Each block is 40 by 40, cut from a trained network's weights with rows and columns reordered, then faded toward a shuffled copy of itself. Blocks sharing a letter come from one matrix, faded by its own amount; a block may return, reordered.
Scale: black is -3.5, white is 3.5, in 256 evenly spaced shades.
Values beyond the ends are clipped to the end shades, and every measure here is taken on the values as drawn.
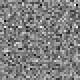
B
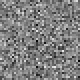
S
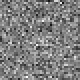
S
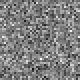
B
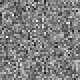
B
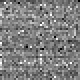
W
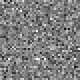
B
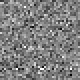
B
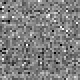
W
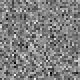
S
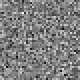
B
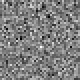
B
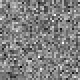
S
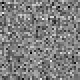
B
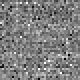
W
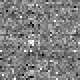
W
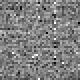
W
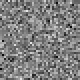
B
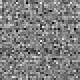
W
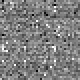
W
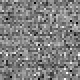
W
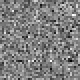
B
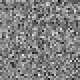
S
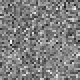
B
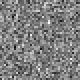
S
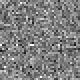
B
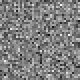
S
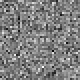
B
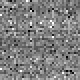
W
